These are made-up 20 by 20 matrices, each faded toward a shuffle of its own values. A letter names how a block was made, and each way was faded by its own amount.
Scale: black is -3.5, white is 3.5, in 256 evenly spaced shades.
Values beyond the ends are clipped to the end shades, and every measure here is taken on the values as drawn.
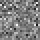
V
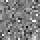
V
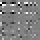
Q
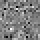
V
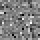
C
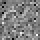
C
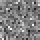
C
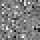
C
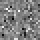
C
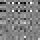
Q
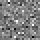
C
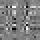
Q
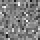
V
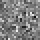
C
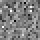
V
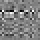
Q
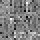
V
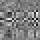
Q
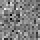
V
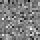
C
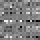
Q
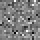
C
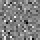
V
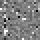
C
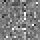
V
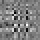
Q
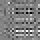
Q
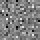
V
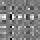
Q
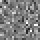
V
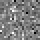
C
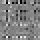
Q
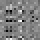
Q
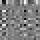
Q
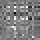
Q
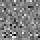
V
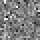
C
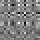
Q
